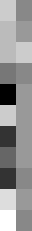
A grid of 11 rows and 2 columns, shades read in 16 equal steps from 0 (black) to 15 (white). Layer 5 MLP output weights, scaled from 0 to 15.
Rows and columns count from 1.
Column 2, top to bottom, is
8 9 12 8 9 9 9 9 8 9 8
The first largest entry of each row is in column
1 1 2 2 2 1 2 2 2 1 1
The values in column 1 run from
0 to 15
